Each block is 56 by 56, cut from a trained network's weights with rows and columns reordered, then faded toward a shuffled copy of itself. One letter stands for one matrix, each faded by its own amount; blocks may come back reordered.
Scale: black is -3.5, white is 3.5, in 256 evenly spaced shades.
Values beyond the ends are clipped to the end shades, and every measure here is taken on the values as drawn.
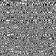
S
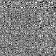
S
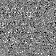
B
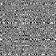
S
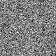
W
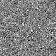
B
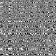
S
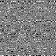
S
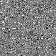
B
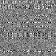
S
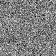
W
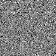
B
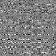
S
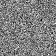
W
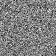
W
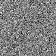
W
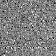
B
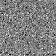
B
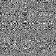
S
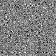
B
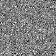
B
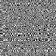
S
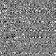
S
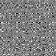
S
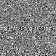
B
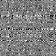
S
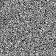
W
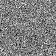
W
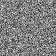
W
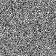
W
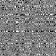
S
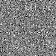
B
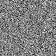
W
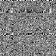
S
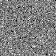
B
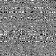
S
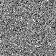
W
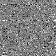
B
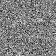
W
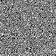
B
